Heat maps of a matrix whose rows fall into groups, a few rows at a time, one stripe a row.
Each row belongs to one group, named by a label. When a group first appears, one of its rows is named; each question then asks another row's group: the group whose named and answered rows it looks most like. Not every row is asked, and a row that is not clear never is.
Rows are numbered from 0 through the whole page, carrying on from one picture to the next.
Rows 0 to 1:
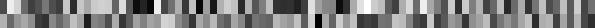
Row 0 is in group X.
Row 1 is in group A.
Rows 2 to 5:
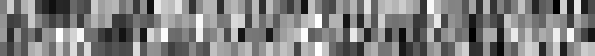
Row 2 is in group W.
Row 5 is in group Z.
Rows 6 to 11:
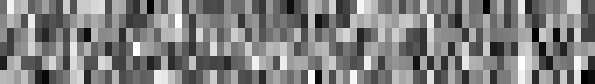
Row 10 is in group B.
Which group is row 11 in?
A
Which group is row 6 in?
X
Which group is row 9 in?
Z
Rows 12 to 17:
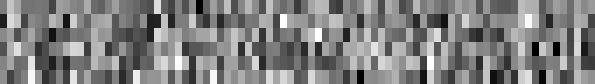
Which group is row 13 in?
B
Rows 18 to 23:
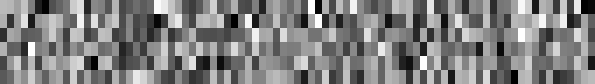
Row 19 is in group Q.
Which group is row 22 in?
B
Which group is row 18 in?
A
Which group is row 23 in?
Z
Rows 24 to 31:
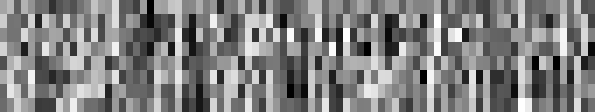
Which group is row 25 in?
Q
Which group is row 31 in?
Z
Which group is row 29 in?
W
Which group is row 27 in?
Q
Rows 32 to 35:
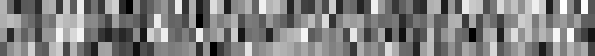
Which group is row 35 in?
B
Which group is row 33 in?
A
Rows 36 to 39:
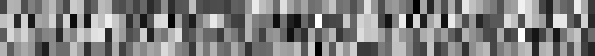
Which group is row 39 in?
A
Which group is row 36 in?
B
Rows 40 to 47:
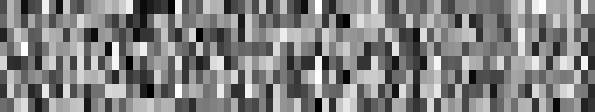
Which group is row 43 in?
A
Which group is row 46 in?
Q
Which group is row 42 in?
B
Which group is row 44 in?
Q
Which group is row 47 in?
A
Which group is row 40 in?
Q
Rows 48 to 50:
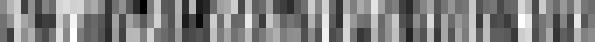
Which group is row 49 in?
Z
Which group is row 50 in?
Z
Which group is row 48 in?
X
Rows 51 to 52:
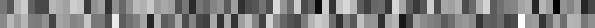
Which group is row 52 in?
Z
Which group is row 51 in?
A
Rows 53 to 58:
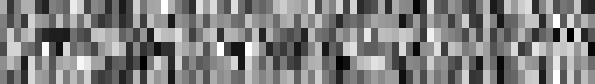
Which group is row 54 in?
Z
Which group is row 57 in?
X
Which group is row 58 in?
Z
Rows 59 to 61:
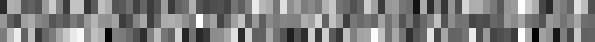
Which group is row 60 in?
W
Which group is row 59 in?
B
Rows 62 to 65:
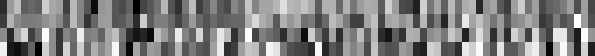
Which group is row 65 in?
Q
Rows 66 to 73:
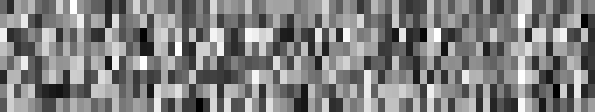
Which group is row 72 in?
W
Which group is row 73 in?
Z
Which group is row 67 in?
A
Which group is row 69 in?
Q
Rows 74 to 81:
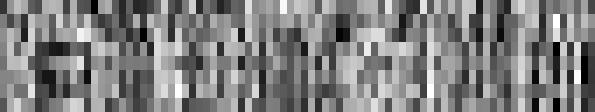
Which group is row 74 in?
B
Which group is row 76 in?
X
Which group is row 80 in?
W
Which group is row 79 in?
W
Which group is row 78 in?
A
